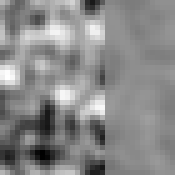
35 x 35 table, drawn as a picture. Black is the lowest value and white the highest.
Stripes: none. Mirror symmetry: none. Seam: vertical, 60% of the way across, the right part calmer. Ninth with the lowest average: bottom left.
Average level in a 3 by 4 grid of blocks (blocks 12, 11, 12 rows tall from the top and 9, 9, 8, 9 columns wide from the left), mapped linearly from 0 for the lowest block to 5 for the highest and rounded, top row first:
3543 | 4443 | 0123
